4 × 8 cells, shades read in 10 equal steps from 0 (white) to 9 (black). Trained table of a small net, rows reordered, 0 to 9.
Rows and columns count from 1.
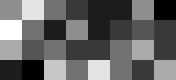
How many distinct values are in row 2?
6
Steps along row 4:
up down up down up up down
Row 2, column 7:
6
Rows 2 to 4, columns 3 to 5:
8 4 8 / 5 7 7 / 2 5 1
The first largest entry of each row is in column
8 3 4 2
